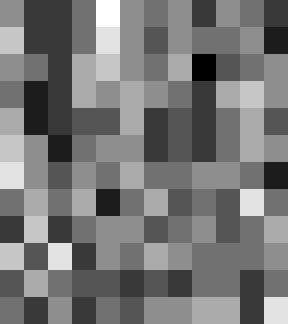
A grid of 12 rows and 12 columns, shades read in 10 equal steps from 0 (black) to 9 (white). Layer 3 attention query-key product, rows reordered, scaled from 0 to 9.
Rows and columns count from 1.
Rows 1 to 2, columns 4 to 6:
4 9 5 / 4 8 5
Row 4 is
4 1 2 6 5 6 5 4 2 6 7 5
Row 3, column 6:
5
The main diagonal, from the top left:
5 2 2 6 3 5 4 3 5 4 2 8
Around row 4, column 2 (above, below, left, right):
4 1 4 2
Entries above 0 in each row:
12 12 11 12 12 12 12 12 12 12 12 12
